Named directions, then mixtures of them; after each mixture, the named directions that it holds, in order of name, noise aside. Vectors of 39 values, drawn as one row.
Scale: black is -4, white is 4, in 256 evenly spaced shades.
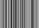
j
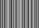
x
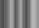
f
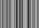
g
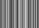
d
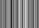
d, j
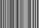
d, x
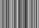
d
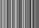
f, j, x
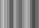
f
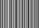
g, x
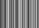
d, f, x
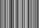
d, x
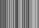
d, f, x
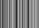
f, g, x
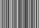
d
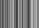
d, f, g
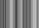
f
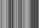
f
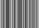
d, x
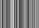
d, g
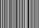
g, x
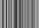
d, g, j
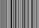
j, x
